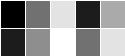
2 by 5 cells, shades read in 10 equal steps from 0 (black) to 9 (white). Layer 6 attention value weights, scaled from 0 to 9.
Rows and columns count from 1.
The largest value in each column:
1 5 9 4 8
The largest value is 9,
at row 2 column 3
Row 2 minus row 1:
1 1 1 3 2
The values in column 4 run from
1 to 4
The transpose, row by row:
0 1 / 4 5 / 8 9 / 1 4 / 6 8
